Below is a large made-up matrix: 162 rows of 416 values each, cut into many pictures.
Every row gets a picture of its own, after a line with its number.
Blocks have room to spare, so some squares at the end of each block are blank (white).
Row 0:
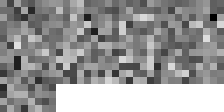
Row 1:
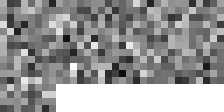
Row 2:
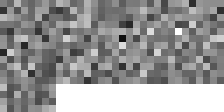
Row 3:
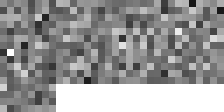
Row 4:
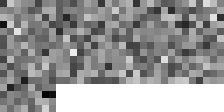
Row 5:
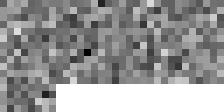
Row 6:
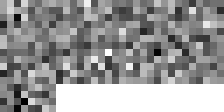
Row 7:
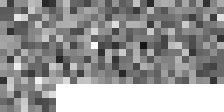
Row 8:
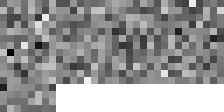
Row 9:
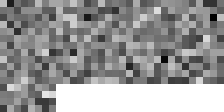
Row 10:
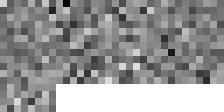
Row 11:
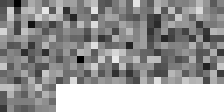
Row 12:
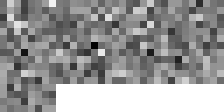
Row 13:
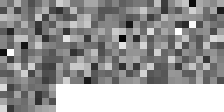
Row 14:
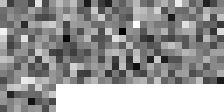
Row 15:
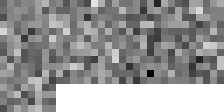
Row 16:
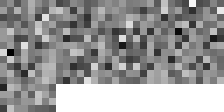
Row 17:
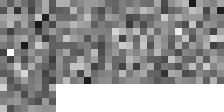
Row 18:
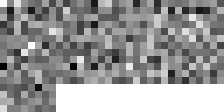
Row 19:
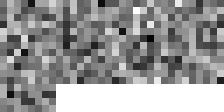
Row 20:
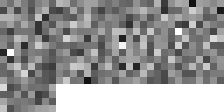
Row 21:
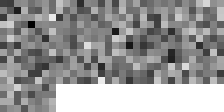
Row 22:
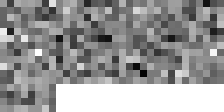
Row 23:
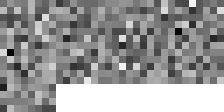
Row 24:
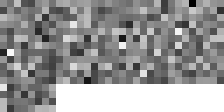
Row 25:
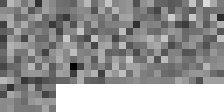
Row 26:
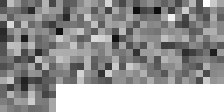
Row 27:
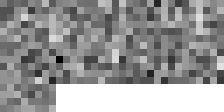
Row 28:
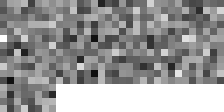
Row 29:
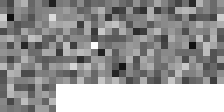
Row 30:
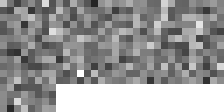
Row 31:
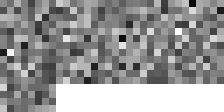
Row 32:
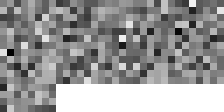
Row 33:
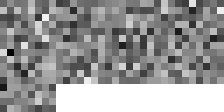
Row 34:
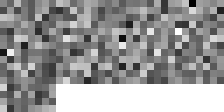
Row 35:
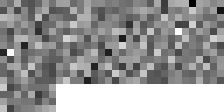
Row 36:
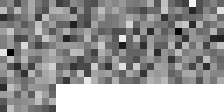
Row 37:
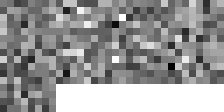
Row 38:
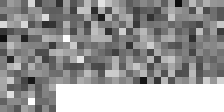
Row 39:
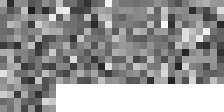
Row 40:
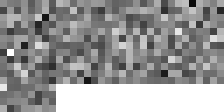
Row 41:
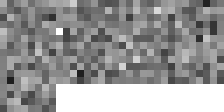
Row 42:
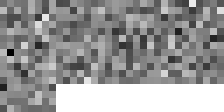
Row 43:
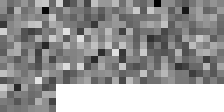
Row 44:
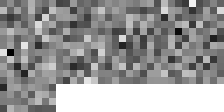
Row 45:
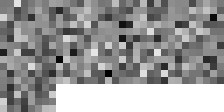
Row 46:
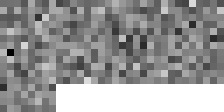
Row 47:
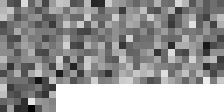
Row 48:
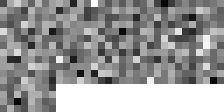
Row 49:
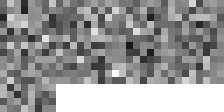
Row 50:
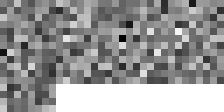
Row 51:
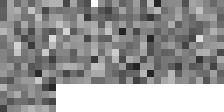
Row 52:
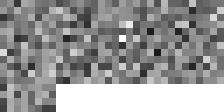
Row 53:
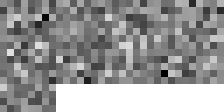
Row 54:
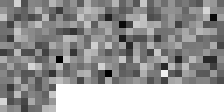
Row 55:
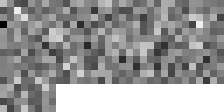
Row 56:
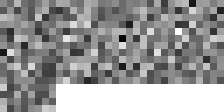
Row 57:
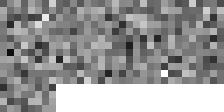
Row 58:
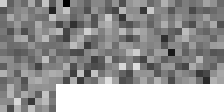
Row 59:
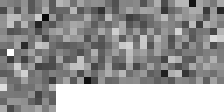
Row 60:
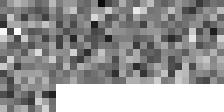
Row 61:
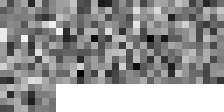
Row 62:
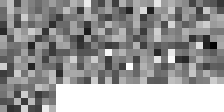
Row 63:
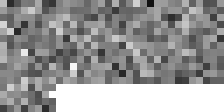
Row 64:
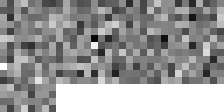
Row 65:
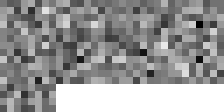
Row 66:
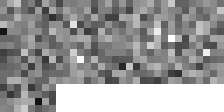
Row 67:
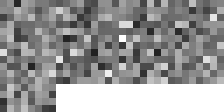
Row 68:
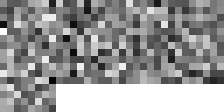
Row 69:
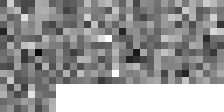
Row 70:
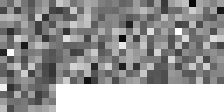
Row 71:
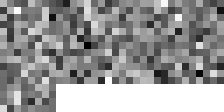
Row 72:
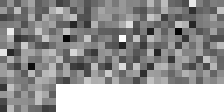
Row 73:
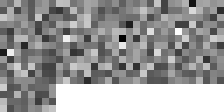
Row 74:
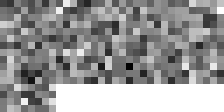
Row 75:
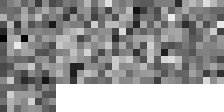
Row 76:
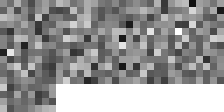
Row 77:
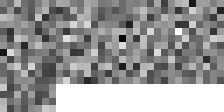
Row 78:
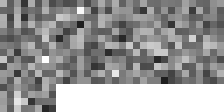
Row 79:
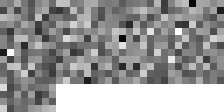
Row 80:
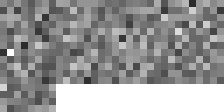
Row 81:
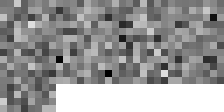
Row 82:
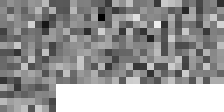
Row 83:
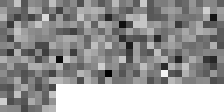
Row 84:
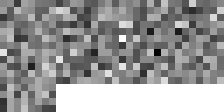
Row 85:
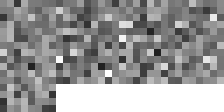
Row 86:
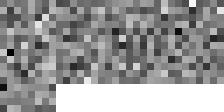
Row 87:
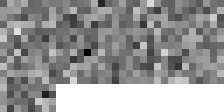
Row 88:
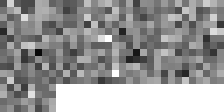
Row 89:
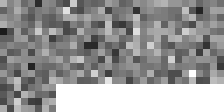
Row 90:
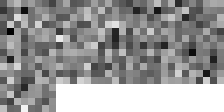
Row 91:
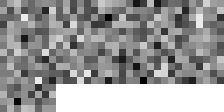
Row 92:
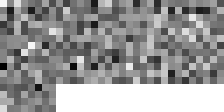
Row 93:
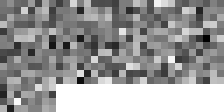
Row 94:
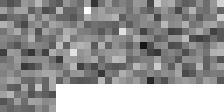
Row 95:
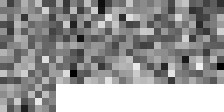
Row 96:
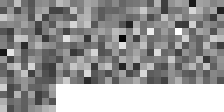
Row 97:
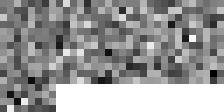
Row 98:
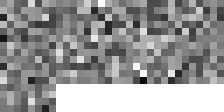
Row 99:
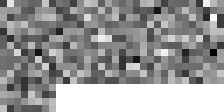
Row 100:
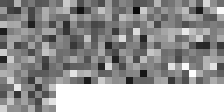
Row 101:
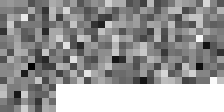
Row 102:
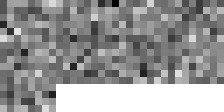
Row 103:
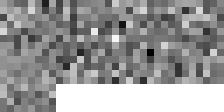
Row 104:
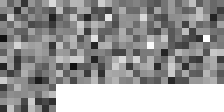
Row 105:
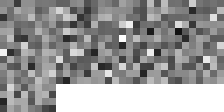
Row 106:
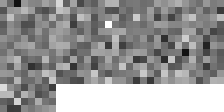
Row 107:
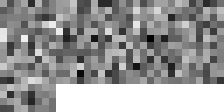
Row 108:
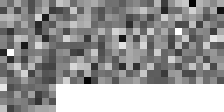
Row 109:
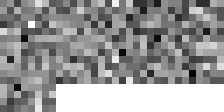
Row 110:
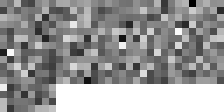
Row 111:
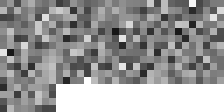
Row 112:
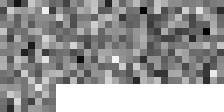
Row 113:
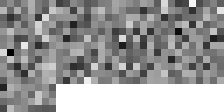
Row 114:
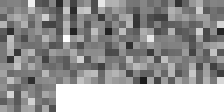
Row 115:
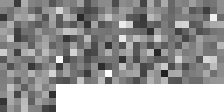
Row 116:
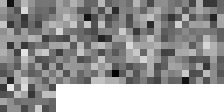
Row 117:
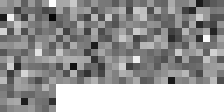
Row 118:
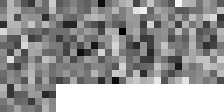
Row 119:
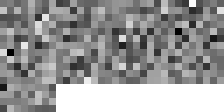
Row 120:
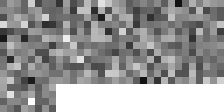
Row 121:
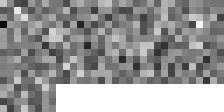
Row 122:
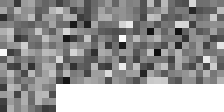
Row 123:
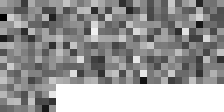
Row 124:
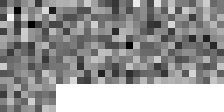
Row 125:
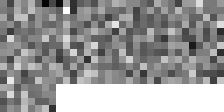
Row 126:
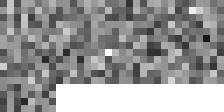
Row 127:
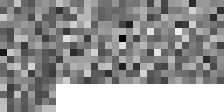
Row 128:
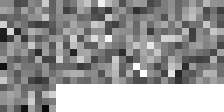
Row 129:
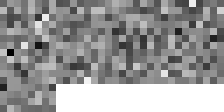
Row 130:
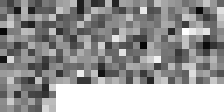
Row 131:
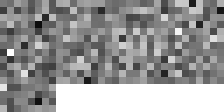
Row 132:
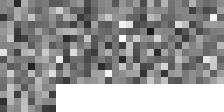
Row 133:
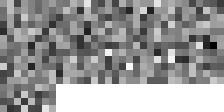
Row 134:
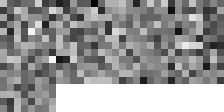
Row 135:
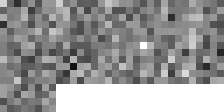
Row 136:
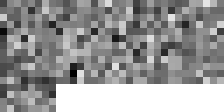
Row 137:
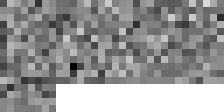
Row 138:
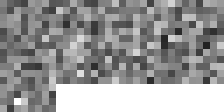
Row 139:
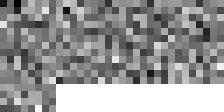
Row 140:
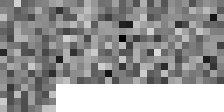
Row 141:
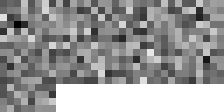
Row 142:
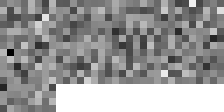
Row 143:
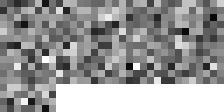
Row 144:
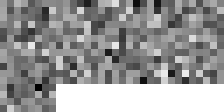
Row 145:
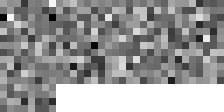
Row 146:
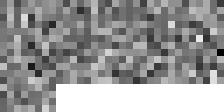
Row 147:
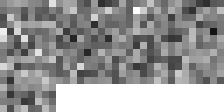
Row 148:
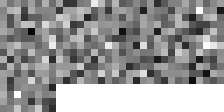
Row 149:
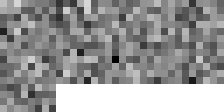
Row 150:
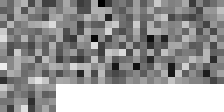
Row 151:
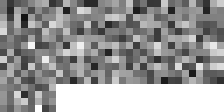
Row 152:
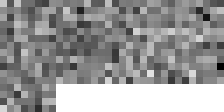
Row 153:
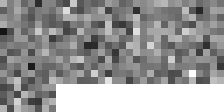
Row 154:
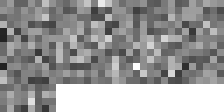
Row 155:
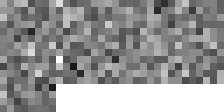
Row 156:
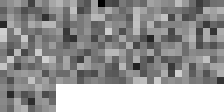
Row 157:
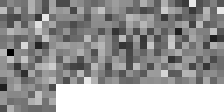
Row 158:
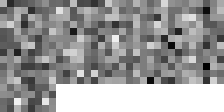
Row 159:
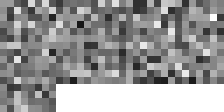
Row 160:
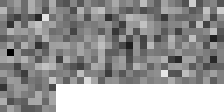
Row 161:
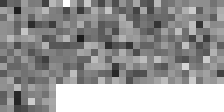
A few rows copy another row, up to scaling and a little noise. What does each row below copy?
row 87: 5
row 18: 92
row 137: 25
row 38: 120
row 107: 61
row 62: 133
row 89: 153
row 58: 10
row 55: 121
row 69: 88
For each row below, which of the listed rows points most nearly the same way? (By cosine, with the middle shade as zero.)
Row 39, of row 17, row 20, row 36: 36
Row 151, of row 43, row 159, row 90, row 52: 159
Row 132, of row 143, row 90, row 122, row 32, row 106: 122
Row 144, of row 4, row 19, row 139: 4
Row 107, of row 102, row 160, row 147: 147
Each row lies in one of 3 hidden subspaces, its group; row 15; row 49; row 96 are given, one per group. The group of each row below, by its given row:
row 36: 96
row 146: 15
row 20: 96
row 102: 49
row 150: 49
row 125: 49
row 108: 96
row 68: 15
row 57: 96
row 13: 96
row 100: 15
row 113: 96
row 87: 49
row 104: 49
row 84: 96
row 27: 15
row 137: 49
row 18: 15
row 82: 15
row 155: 15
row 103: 49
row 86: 96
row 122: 96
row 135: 15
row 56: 96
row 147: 49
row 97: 15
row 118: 49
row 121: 15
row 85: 96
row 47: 15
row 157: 96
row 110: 96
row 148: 15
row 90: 49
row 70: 96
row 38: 49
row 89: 15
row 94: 15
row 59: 96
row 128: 49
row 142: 96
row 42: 96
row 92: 15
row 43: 15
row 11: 15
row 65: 15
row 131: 96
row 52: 96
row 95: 15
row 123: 49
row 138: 15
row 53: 96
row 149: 15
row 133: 15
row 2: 96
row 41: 49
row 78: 15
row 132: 96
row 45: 96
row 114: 49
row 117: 49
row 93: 15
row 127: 96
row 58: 15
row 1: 49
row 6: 15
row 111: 96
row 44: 96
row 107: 49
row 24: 96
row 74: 15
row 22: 49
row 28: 49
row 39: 15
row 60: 49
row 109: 15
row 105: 96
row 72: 96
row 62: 15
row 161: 15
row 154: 49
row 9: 49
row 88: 49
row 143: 15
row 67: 96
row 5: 49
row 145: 49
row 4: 49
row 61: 49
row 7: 49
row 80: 96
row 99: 49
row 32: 96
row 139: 15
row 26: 49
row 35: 96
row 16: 96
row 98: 49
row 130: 15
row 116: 49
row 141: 49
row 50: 96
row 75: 49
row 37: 15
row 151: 15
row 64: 49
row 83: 96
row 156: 49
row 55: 15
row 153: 15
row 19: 49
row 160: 96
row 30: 15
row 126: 15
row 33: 96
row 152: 15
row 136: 49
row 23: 96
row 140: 96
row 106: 15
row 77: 96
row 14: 49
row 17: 96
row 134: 15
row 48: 15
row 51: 15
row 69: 49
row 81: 96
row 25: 49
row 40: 96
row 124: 15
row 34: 96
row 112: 15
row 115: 96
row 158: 15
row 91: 15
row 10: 15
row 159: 15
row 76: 96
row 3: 96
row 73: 96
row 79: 96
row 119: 96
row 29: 49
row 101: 15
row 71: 15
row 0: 49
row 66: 15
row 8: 96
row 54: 96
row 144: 15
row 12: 49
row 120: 49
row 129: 96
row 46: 96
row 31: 96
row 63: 49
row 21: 15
